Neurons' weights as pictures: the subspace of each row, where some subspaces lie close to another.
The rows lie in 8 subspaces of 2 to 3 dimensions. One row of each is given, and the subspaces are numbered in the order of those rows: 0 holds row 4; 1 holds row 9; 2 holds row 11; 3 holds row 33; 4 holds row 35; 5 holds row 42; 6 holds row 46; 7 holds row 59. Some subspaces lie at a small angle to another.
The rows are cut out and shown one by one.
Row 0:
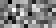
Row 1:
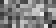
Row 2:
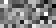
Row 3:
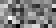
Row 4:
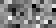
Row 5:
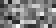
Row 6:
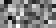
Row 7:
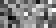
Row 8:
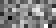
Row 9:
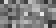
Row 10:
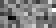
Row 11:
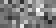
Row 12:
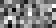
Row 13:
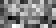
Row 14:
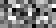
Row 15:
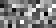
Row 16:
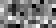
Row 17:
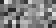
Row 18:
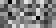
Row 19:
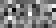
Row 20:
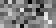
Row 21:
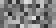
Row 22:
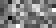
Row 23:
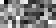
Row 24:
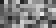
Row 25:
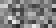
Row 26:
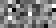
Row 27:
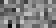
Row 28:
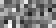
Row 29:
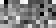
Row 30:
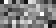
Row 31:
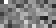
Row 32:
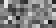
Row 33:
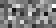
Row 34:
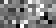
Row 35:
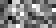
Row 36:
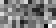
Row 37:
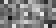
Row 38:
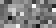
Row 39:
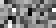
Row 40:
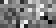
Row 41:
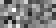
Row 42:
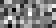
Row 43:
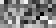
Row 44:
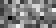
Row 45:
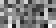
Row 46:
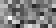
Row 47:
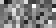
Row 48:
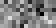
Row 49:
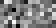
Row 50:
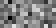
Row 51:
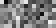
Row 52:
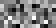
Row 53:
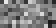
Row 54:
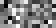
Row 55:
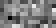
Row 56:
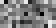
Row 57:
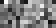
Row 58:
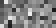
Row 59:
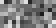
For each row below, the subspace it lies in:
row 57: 4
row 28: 5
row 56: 1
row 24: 4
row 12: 5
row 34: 2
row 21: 2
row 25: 6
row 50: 1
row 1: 7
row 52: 2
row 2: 3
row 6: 4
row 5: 6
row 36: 7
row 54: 6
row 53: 1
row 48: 2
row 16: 0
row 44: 4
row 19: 5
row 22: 4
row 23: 4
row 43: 2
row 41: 7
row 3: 6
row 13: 0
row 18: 2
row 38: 0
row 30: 1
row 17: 7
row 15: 3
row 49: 7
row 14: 3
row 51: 0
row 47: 0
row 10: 3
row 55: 0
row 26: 5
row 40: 2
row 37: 1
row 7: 3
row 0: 1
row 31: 3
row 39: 3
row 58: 3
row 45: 5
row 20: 2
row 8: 7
